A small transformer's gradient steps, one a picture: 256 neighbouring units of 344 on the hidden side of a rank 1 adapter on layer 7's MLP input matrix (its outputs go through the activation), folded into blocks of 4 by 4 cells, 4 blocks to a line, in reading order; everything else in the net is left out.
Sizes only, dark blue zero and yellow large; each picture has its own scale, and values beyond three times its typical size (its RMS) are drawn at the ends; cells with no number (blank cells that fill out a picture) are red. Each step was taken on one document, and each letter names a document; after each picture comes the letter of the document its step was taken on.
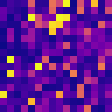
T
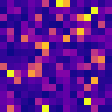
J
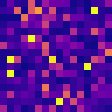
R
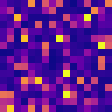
J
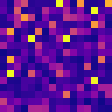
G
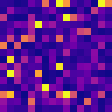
J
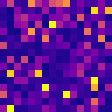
J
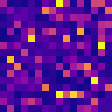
G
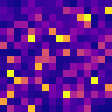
G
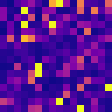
T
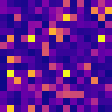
G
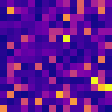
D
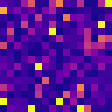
T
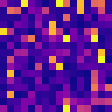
D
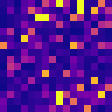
R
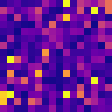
J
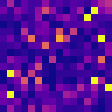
G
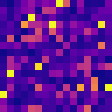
T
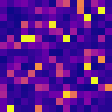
G
